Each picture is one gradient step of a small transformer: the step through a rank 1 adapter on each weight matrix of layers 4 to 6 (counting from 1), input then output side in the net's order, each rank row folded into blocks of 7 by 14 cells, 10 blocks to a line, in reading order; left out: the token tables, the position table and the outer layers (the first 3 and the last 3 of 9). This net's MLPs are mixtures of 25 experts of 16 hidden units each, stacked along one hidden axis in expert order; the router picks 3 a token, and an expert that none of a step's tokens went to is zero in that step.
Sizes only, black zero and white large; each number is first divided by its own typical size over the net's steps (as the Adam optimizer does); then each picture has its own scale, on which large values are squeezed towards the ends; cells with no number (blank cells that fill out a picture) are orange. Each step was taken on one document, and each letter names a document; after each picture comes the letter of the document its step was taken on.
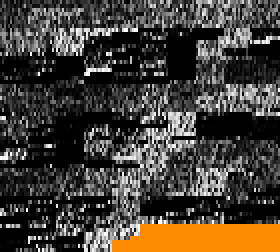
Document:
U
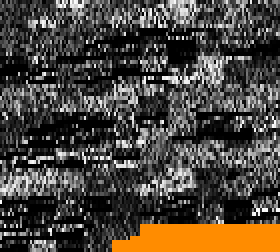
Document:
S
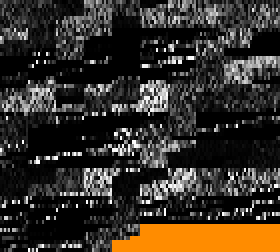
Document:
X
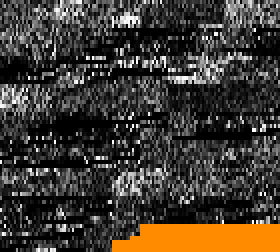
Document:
S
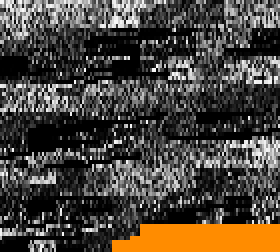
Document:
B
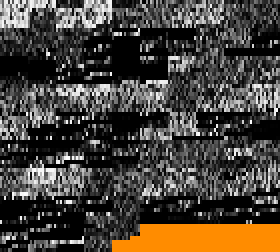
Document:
B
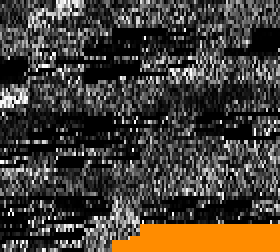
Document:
X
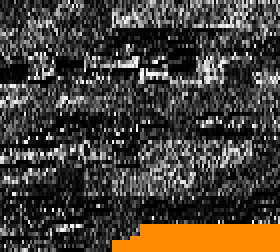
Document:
S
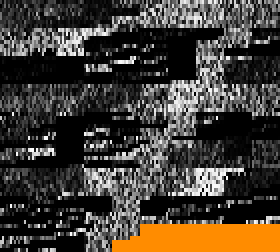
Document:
U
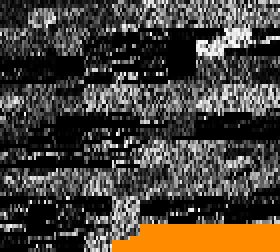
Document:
U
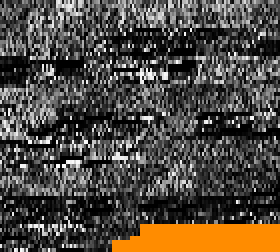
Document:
S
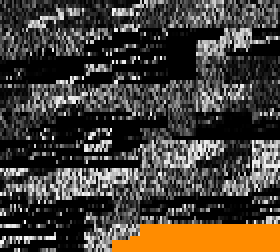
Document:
U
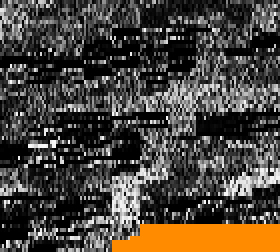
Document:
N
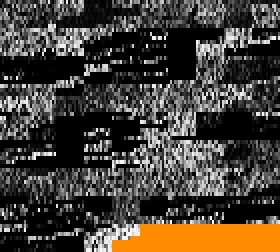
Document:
U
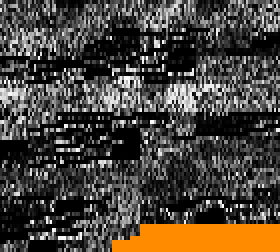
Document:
N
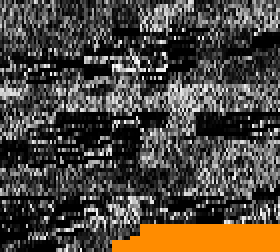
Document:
N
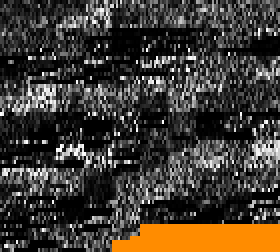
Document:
X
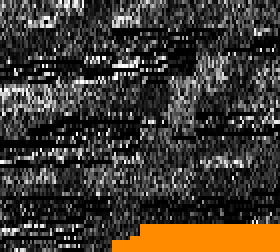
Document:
S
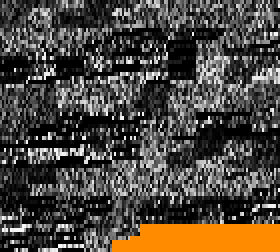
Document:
S
